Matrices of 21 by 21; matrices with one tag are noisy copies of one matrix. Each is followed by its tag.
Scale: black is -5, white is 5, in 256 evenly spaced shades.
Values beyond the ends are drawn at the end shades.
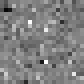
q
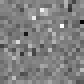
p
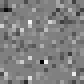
q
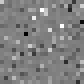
p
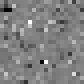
q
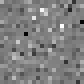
p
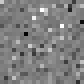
p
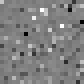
p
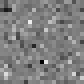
q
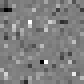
q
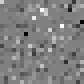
p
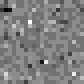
q
